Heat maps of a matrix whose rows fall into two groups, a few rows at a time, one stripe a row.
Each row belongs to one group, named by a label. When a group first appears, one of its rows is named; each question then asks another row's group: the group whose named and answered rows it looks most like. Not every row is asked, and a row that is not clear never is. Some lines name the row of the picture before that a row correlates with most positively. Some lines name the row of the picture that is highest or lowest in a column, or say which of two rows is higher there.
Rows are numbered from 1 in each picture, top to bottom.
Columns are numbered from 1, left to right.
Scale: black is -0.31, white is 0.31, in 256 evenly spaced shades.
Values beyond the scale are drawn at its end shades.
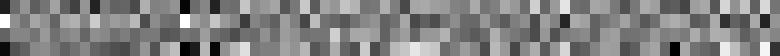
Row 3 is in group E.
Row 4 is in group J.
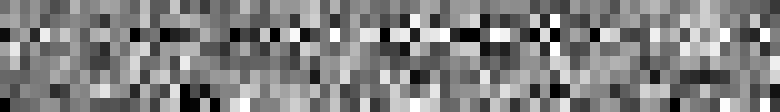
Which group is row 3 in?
E
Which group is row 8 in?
J
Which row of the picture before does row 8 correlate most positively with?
4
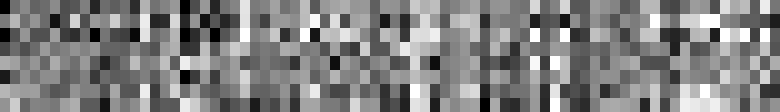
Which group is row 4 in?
J
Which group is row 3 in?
J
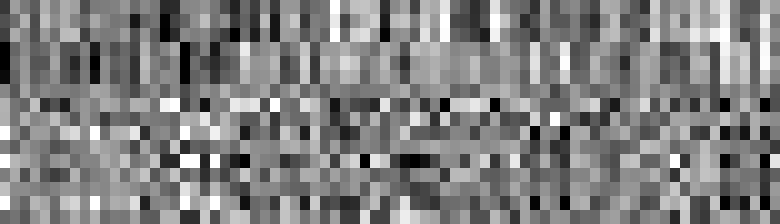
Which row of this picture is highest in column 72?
3
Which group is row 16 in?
J
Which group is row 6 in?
J
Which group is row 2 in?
E
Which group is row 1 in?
E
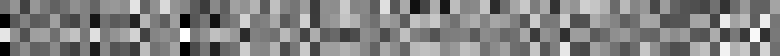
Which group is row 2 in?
J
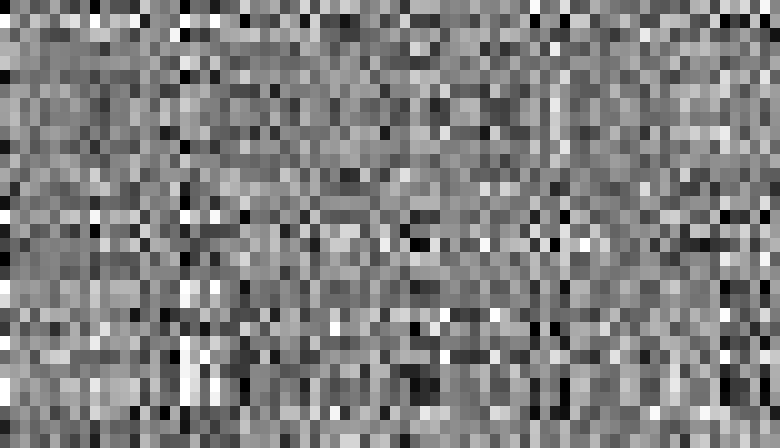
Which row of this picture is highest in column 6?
26
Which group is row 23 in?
E
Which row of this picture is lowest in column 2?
14
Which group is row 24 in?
E
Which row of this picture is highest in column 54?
1
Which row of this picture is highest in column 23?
14
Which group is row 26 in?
E
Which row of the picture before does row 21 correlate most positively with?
3
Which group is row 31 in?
J
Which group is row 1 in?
J
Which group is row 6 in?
J
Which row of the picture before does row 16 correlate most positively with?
3
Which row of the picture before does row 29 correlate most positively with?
3
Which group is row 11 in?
J
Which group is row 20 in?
J
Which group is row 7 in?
E
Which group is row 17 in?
J
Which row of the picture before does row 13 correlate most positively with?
3
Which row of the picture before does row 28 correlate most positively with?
3
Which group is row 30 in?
E
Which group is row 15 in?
J
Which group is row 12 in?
E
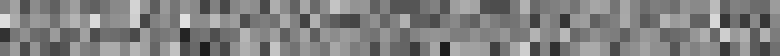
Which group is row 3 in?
J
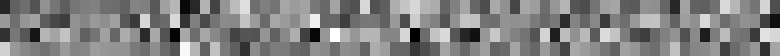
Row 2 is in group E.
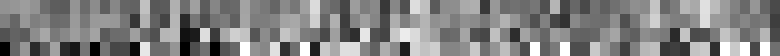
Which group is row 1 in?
E
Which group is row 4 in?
J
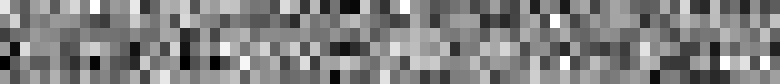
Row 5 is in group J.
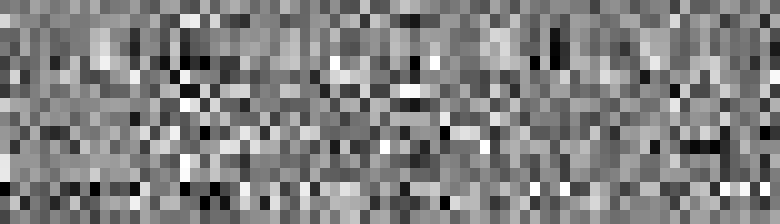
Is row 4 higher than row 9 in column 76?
No
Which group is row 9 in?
E
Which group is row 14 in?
J
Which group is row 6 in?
E
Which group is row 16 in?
J
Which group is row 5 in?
E
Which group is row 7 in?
J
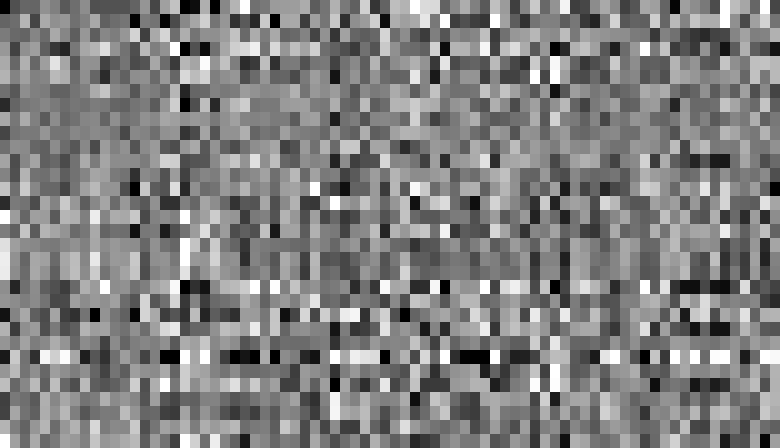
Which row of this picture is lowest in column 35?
14
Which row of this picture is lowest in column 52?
26
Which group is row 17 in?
E
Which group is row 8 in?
J
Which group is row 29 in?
E
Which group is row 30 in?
E
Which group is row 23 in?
J
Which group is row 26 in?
E
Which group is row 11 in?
J
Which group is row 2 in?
E
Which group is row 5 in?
E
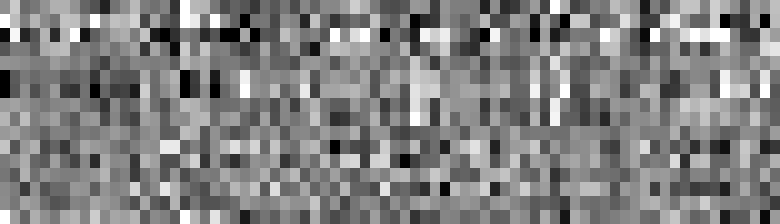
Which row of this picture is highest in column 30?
13
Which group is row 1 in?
E
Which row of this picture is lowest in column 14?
7
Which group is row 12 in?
J
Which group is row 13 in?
E
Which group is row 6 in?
J
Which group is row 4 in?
E
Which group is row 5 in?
E
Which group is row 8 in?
E
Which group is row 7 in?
J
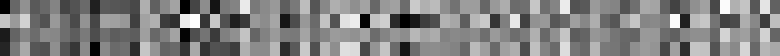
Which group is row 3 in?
J
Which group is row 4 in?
J
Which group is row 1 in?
J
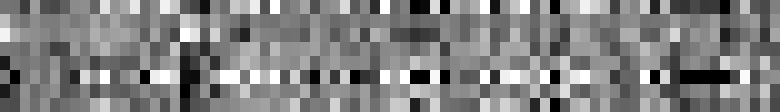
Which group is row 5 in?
J
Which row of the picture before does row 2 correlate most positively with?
2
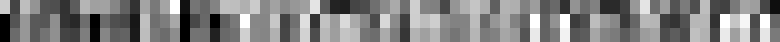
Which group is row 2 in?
J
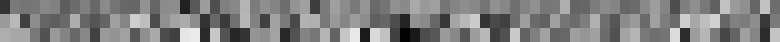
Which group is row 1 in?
J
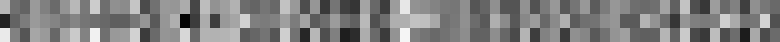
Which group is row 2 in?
J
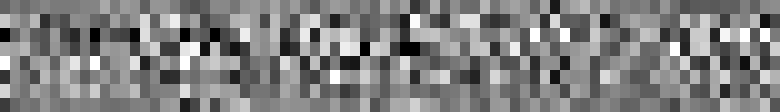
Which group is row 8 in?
J
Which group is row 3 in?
J
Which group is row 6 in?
E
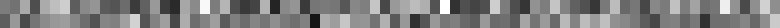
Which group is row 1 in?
E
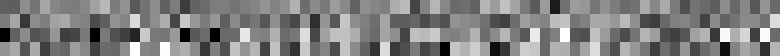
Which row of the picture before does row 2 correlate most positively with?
2
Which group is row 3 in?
J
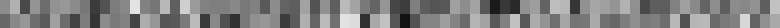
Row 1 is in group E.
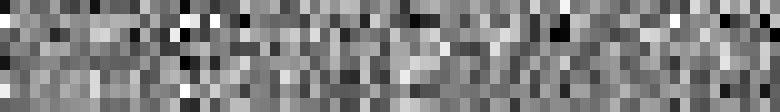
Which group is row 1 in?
J
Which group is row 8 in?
J
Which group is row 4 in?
E
